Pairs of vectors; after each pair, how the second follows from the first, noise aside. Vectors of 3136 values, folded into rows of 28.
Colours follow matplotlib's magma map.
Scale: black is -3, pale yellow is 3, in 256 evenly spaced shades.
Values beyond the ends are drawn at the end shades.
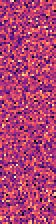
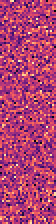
copied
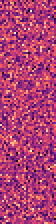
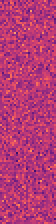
shrunk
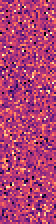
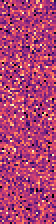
shuffled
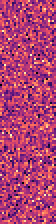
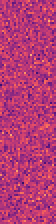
shrunk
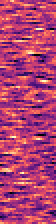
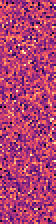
shuffled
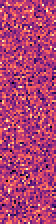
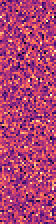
shuffled
